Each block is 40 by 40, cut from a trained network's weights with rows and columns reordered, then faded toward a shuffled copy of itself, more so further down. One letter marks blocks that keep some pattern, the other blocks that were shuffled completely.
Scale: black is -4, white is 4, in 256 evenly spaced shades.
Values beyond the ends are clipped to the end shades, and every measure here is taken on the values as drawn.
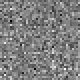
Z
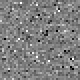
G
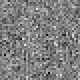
Z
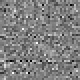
Z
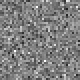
G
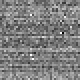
Z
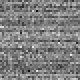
Z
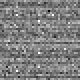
Z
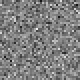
G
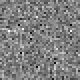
G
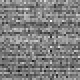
Z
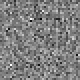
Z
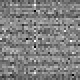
Z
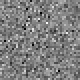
G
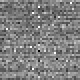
Z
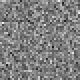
G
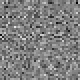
Z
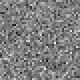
G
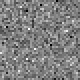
G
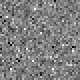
G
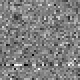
Z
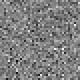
G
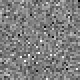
G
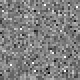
G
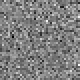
G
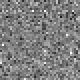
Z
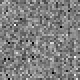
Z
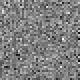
Z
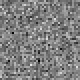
G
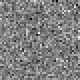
G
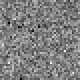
G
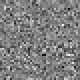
Z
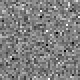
G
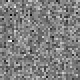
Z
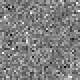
G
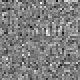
Z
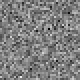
G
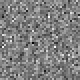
G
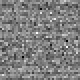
Z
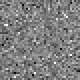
G
